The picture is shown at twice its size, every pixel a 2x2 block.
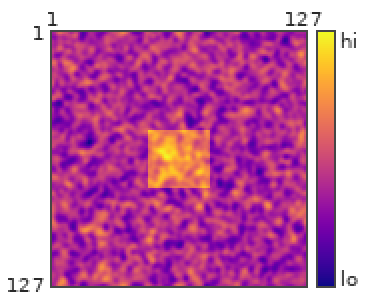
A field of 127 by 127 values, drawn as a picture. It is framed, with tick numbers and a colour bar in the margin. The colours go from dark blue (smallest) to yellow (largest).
Overall the values sit about 40% of the way up the scale. The ninth with the highest average is the centre. No regular stripes run through it. In the centre lies a patch that is higher than the rest.
